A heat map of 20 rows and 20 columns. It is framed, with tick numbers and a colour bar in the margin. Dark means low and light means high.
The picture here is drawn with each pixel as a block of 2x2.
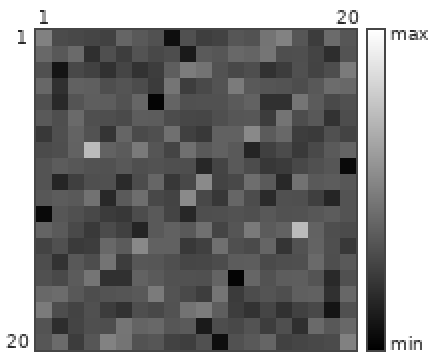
There is no seam. It looks the same turned upside down. There is no overall slope. No single row or column stands out from its neighbours. A few values lie far out on both sides of the bulk. On average the colour sits 30% of the way up the scale.
